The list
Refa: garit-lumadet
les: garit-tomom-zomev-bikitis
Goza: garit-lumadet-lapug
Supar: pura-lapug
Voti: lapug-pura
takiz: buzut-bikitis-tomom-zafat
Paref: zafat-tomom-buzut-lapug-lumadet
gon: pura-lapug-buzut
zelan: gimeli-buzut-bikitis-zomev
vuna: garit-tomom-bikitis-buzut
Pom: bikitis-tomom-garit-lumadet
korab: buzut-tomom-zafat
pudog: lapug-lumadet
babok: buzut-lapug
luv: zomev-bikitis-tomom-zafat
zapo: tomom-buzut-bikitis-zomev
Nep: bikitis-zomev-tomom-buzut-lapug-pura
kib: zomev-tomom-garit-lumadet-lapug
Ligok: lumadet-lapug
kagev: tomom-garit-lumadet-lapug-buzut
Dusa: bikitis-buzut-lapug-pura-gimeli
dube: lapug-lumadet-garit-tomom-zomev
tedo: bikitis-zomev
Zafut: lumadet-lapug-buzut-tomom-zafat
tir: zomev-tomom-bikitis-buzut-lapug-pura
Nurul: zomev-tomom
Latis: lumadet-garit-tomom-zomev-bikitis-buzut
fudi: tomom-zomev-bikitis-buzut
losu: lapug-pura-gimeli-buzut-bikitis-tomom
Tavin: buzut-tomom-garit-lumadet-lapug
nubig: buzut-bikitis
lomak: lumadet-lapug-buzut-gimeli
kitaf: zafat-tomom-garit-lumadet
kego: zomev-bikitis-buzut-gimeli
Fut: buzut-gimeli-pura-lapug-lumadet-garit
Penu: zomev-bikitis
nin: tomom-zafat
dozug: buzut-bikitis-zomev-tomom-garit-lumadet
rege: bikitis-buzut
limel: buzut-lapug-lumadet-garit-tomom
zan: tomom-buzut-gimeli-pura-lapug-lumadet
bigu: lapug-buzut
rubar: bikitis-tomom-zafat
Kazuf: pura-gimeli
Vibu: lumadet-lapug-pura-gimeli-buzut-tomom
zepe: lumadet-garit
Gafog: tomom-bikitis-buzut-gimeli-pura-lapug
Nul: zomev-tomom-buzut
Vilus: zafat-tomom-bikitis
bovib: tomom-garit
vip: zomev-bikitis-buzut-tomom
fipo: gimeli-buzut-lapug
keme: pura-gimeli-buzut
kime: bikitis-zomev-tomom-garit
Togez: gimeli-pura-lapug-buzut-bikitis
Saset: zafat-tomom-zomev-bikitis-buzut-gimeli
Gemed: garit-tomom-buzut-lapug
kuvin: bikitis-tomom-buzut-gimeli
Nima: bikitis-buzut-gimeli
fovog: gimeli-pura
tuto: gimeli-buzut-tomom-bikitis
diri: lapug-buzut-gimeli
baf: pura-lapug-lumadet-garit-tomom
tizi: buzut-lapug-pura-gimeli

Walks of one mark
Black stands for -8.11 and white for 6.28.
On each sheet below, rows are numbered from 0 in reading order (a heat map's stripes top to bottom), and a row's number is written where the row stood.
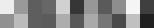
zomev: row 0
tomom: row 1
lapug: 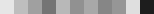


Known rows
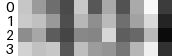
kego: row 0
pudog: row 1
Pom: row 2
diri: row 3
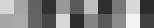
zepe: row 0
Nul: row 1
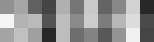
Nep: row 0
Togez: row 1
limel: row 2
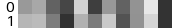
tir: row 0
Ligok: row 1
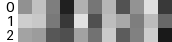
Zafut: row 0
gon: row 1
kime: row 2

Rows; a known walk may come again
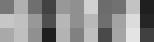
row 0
kuvin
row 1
pudog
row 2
lomak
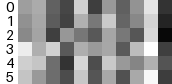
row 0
tir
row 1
Nep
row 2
Vilus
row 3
fipo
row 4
baf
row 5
kego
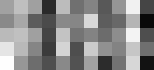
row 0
limel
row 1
Pom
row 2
babok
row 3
keme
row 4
Refa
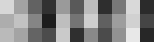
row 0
zepe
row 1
Vibu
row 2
kib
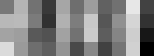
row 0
takiz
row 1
Ligok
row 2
kime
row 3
les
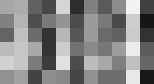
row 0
Nul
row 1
nin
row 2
zapo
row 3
tizi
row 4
gon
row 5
Saset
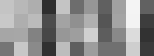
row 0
Fut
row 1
tuto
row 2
Nima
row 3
zan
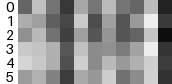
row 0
Gafog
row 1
vip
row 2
kagev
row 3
bigu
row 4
losu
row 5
Dusa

